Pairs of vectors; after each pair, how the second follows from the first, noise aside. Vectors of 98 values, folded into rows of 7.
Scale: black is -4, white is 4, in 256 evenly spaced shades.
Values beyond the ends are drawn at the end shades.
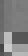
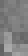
shrunk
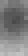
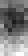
scaled up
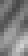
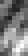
scaled up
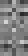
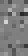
partly zeroed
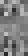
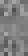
shrunk
